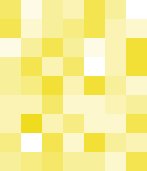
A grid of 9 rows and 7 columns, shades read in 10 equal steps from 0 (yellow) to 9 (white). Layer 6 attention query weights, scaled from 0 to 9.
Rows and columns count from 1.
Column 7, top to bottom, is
9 7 1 1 7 5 2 6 2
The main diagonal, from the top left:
3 7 2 3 1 6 2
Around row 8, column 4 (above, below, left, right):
4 5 2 1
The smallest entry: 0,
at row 7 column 2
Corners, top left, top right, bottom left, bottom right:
3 9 5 2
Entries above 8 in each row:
1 0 0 1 0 0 0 1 0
